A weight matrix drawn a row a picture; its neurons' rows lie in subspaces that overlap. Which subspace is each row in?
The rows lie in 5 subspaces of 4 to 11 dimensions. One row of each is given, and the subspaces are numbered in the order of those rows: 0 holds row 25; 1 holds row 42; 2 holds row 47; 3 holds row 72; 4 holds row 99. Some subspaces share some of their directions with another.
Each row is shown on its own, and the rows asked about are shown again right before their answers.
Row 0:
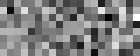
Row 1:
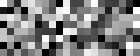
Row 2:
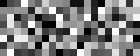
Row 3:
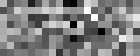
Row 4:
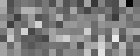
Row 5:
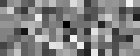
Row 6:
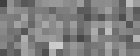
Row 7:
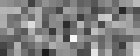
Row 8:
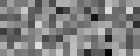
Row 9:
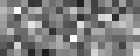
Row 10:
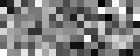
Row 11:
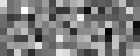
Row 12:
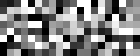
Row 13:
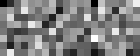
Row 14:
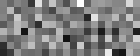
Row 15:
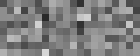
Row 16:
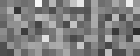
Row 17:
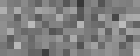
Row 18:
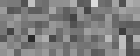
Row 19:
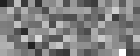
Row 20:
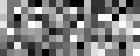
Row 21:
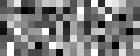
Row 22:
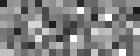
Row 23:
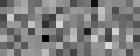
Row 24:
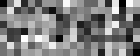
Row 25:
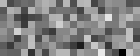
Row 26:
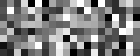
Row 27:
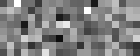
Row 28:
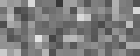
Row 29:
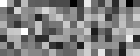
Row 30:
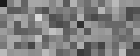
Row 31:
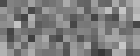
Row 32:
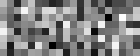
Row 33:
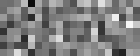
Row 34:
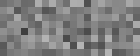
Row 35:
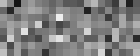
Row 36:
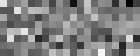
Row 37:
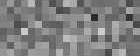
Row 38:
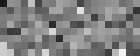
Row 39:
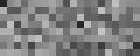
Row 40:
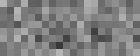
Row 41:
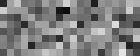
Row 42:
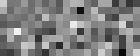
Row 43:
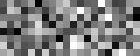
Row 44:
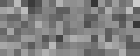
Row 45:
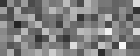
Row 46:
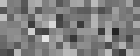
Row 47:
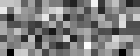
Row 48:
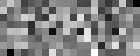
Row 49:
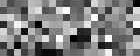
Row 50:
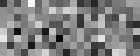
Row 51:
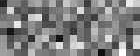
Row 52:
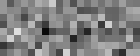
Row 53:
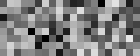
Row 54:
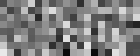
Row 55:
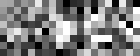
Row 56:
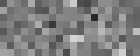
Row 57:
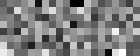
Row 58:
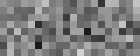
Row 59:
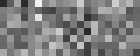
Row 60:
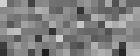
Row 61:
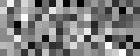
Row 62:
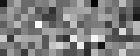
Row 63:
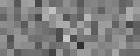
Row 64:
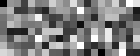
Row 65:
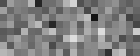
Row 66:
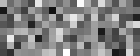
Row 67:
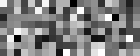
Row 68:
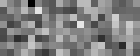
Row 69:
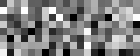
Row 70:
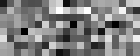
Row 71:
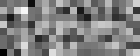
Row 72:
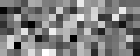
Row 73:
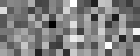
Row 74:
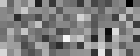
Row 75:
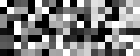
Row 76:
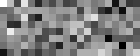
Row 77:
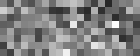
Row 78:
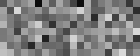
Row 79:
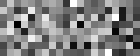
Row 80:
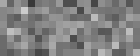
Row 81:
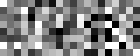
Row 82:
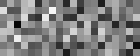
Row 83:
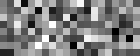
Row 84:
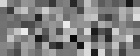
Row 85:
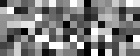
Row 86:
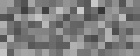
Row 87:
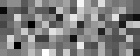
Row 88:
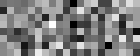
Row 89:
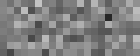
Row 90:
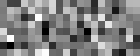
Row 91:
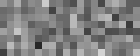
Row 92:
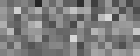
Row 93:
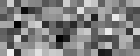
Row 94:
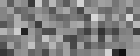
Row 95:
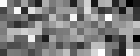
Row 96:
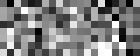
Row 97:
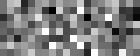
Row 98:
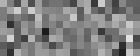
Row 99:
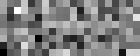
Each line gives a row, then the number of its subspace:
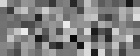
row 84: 3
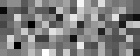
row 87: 3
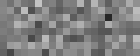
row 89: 0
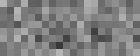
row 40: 4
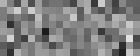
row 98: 2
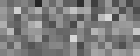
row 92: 3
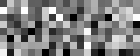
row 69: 2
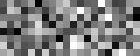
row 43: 0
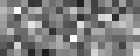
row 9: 3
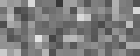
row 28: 4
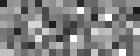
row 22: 3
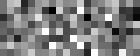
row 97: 2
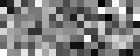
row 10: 0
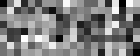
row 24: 4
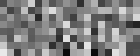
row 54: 3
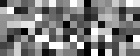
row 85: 3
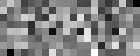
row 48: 2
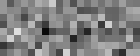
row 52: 2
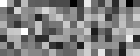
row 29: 4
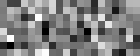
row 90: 2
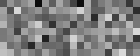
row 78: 3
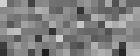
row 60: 3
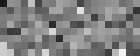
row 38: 3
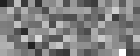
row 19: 4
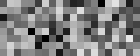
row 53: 2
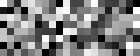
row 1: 4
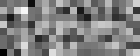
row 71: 4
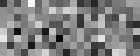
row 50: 2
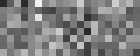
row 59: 0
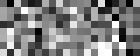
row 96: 4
